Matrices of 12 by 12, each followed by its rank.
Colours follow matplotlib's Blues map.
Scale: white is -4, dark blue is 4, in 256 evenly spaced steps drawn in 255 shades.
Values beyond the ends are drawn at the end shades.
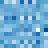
two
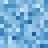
full rank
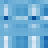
one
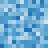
full rank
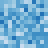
full rank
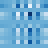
one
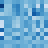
two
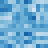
two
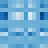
one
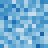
full rank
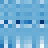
one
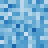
full rank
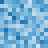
full rank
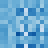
two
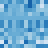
two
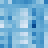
two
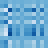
one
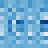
two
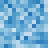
full rank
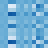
one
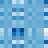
one
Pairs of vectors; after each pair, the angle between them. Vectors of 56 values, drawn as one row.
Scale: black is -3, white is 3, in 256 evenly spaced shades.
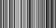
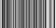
partly opposed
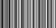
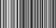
partly opposed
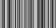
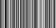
nearly opposite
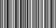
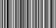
nearly parallel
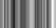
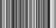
partly aligned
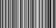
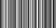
partly aligned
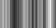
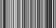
partly opposed
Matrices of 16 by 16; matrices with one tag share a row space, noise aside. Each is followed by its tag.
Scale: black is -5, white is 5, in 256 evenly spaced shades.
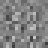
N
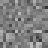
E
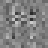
N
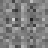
N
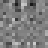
N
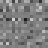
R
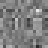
E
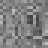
E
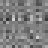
R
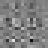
N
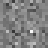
N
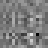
R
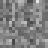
R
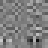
E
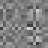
E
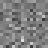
N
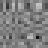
R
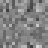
R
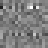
E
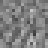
N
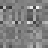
E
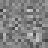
E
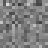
R
